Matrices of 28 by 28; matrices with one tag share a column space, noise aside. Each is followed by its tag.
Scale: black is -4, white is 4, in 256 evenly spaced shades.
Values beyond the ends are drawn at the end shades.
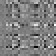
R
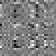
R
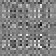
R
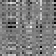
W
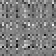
R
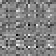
R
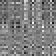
W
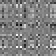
R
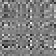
R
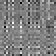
W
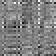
W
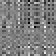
W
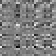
R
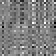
W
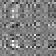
R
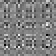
R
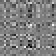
R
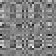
R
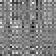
W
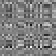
R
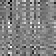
W
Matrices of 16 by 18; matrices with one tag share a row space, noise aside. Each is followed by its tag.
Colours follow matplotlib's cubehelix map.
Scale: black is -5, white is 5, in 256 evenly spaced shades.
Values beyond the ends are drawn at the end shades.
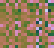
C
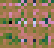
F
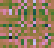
F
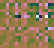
C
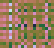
F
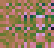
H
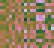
H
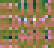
F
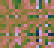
C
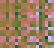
C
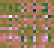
F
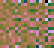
C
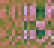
H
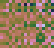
H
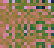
H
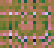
F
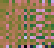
H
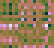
F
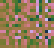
C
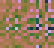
C
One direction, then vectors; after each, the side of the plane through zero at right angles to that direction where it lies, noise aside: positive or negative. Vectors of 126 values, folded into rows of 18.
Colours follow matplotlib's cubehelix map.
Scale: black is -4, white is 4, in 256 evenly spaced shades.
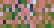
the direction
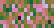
positive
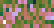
negative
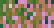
negative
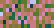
positive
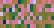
positive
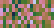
positive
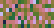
positive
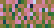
positive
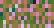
negative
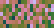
positive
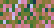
negative
